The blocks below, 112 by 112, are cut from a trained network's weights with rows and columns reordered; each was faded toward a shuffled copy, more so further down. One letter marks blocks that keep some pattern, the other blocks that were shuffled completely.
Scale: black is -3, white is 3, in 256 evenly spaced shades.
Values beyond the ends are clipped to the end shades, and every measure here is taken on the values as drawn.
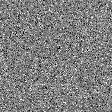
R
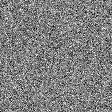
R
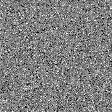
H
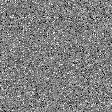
H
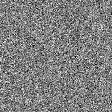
H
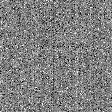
H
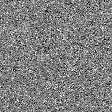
H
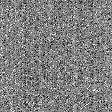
H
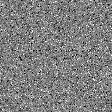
H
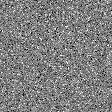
R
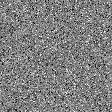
R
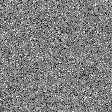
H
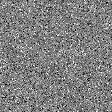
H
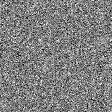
H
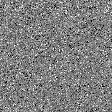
H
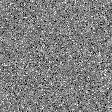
R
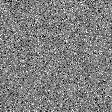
H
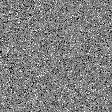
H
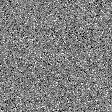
R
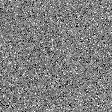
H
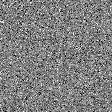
R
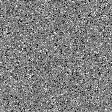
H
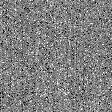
H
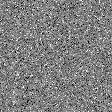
R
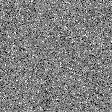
R
